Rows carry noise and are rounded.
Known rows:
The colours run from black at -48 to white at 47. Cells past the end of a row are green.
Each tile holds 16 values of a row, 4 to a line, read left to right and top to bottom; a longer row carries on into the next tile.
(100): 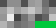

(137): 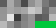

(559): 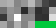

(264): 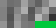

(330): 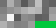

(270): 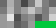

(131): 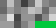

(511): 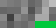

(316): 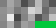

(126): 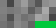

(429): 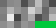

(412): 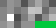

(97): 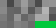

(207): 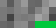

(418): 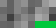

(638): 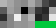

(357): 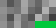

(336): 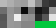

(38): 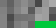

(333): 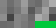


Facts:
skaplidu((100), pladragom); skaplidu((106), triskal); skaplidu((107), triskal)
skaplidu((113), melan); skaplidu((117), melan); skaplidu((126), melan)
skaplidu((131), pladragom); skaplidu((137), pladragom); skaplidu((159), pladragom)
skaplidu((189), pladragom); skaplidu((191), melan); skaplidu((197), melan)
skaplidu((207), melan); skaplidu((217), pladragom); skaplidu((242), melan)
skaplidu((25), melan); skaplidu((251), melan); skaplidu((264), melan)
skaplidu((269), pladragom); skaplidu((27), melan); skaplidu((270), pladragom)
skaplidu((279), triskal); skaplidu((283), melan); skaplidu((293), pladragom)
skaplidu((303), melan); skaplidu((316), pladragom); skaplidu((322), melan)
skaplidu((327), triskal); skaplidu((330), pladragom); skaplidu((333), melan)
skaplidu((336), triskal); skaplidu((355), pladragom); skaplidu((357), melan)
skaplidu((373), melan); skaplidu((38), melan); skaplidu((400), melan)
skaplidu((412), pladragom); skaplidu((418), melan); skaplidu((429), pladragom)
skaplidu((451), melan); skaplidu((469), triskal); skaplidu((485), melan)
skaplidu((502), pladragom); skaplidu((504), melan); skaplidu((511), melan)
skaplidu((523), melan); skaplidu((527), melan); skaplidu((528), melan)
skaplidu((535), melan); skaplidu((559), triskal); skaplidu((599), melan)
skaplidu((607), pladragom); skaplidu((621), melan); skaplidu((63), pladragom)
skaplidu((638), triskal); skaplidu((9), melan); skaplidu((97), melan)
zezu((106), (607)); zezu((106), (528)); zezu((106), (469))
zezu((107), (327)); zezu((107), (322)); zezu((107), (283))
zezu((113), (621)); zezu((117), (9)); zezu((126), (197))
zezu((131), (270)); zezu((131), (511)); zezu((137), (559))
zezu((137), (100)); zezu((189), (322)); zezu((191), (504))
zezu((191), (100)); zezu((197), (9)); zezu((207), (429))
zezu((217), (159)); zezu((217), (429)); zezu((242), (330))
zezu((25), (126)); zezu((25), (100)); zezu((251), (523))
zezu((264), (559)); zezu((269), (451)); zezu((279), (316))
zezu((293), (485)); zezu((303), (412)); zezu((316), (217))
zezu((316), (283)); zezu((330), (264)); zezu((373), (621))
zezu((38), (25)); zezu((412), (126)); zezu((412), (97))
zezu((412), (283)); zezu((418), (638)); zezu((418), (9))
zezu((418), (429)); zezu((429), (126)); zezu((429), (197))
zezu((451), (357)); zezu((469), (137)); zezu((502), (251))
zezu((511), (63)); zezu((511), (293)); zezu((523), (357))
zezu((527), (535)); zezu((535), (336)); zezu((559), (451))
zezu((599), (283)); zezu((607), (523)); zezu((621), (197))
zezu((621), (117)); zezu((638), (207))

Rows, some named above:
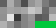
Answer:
(137)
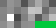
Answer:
(412)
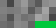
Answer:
(126)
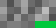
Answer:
(283)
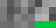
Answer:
(303)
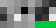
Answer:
(638)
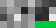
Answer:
(469)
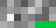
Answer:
(269)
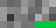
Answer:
(528)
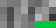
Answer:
(242)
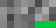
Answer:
(504)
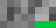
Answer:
(599)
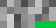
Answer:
(189)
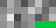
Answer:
(355)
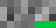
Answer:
(322)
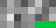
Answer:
(355)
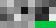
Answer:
(106)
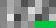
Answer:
(217)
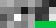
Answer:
(327)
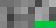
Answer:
(191)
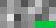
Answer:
(355)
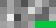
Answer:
(502)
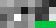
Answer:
(327)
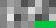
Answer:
(159)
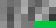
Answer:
(264)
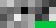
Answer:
(107)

